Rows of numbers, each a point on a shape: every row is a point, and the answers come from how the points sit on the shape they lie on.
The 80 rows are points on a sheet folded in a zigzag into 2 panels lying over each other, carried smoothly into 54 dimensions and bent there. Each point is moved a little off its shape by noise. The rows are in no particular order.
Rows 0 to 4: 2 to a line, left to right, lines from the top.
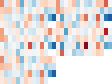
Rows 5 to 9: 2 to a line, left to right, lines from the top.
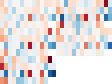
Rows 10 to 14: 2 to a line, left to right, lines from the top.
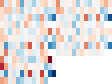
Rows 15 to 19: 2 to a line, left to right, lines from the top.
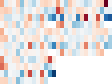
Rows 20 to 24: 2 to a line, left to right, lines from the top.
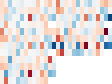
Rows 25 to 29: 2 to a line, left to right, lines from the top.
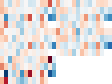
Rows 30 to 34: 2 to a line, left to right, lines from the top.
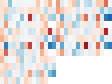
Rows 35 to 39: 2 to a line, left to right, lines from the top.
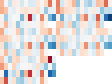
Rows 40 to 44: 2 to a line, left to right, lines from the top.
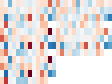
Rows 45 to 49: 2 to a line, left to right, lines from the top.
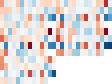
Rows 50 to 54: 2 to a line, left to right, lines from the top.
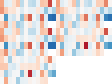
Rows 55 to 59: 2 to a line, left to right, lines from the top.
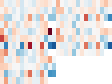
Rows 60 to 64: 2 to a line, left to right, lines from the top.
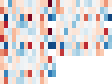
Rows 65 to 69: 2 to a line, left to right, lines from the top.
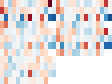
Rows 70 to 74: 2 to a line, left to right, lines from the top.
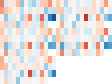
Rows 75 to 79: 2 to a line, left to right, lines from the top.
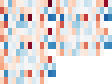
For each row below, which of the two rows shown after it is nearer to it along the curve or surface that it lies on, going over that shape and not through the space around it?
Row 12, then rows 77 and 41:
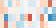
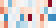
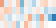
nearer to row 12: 41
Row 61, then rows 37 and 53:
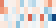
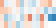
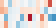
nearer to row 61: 53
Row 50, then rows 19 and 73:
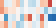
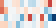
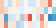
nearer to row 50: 73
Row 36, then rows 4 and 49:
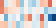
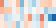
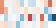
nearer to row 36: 4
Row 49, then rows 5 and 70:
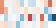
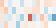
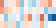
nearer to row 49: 5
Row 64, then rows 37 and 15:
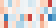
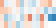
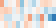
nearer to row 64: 37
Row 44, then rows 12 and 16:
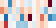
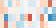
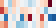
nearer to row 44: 16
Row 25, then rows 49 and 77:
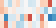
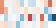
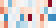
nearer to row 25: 77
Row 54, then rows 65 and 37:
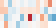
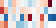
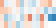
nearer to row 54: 65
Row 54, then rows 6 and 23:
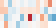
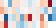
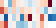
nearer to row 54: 23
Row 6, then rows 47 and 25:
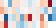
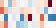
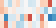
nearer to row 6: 25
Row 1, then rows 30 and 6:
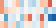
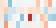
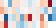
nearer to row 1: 6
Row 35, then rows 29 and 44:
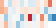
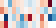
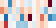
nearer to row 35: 44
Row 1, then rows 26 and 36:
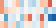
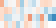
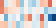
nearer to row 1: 36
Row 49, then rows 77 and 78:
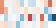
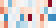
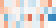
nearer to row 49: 77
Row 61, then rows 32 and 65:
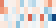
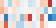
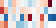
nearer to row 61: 65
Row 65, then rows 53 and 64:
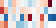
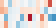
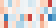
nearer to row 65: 53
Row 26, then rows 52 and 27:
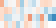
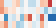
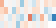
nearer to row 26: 52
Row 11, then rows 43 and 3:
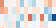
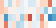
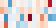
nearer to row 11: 3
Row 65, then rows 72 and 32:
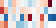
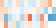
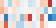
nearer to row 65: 32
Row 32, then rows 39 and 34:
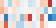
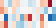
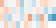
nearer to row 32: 39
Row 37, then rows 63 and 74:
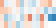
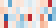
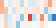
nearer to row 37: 63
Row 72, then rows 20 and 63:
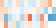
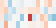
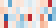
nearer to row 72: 63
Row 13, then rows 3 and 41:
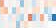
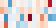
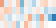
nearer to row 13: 3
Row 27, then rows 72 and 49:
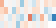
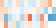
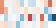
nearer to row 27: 49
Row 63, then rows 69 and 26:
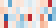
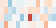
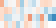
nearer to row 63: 26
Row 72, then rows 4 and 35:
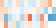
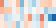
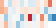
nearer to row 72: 4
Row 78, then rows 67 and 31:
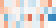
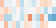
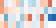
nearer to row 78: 31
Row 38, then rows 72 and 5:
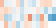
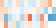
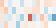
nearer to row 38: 72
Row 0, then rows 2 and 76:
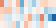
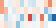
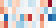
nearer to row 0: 76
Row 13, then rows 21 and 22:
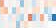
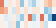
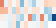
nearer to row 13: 22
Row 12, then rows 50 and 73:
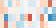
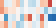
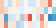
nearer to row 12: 73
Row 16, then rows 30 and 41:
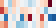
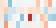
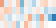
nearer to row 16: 30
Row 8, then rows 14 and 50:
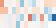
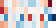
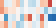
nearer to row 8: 14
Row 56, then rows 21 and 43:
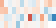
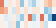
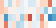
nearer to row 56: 21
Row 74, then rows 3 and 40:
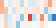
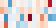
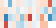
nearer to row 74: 3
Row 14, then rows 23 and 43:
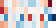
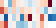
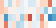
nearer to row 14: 23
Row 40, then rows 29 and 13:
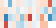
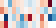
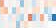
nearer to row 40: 29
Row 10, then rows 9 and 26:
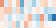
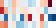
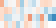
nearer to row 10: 26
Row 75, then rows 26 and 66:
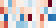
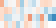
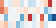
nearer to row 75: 66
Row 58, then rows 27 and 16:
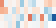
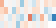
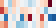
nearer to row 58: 27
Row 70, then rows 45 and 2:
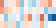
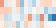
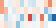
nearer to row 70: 45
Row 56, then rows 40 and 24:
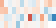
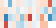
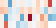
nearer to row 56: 24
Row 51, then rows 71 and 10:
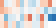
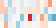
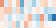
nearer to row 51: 10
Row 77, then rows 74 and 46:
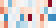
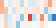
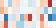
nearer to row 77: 74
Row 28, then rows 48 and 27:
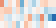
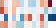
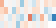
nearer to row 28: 48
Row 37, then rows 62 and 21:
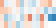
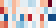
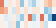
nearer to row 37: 62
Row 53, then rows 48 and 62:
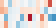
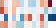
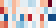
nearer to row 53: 62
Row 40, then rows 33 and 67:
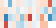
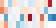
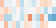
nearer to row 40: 67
